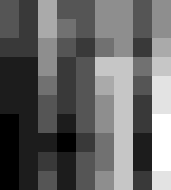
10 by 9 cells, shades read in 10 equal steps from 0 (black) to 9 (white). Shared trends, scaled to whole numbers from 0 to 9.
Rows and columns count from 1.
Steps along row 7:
up up down up up up down up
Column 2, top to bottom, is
2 2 2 1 1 1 1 1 1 1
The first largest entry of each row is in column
3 3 9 6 9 9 9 9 9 9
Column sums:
11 13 38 19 28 50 64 23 74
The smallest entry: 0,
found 5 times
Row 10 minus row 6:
-1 0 0 -1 0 0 0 0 0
